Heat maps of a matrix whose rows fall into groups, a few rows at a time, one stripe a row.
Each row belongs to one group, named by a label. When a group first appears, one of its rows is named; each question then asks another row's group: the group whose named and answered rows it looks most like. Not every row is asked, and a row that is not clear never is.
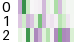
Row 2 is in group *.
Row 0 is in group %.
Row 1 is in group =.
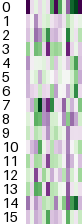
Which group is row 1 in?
=
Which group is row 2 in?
=
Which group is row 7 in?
*
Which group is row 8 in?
*
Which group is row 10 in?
*
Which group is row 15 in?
=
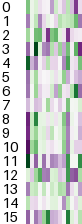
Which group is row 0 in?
*
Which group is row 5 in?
%
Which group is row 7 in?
=
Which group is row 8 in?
%
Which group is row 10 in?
%
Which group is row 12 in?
*
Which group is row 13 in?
%
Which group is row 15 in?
=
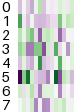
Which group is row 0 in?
=
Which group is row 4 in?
=
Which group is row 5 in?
%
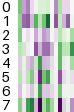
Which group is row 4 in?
=
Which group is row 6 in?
=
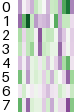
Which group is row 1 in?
%
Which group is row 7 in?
*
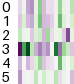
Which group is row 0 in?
=
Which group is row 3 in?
%
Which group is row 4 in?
=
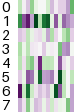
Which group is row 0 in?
*
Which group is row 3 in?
*
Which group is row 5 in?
=
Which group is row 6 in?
%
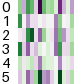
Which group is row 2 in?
*
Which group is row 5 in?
=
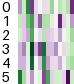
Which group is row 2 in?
*
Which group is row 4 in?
*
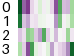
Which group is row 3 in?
*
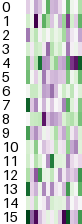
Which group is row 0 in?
=
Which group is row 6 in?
%
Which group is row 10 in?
*
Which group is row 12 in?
*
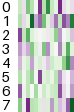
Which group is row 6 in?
%
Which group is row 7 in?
*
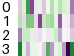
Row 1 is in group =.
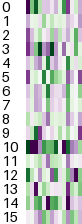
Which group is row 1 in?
%
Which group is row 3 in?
*
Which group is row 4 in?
=
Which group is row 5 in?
%
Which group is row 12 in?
*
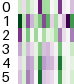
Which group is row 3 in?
=
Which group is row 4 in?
=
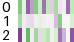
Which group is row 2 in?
%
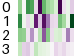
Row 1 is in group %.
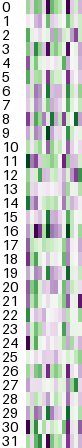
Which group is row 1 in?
=
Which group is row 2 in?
*
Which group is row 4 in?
%
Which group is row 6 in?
=
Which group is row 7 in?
=
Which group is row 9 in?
=
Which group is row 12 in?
*
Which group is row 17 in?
%
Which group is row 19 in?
=
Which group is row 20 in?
%
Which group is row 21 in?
%
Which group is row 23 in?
%
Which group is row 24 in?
%
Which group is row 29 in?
=
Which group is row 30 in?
%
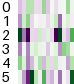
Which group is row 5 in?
*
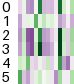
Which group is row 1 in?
%
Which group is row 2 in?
=
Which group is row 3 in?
=
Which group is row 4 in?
*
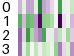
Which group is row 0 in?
=
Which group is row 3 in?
%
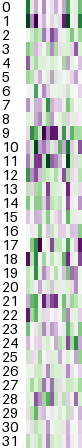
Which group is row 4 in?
%
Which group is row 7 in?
=
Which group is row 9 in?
%
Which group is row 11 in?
=
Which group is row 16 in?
*
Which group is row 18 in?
%
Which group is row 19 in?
*
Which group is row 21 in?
%
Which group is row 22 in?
%
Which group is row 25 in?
*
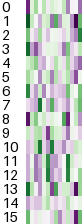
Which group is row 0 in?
%
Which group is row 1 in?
*
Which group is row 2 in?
*
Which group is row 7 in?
*
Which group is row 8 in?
%
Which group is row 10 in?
*
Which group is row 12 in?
=
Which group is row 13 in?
*
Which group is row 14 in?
=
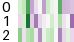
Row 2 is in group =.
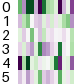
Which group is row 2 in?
*
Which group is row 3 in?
=
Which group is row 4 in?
%
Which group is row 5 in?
=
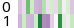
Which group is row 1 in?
=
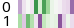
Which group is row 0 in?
%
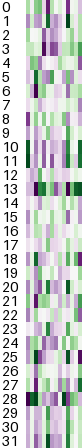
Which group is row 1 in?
=
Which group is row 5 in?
*
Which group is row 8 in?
%
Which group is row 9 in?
=
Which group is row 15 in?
%
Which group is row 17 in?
=
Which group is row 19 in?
*
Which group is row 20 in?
=
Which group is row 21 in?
*
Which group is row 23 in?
=
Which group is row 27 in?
*
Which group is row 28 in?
%
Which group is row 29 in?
=
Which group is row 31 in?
=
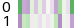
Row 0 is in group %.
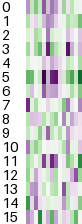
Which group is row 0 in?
%
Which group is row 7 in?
%
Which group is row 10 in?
%
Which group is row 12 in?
*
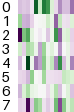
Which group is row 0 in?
%
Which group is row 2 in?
%
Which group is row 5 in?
*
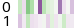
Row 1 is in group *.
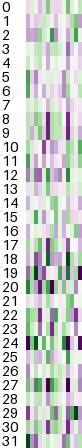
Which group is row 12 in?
=
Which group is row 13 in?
=
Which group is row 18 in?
=
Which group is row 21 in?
=
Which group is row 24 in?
%
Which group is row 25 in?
=
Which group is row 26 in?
%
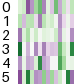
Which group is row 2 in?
%
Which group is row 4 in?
=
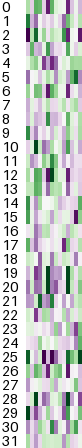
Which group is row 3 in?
=
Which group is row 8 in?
=
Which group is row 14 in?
*
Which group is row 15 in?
*
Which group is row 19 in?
=
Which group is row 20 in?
=
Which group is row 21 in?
*
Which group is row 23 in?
*
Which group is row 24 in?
*
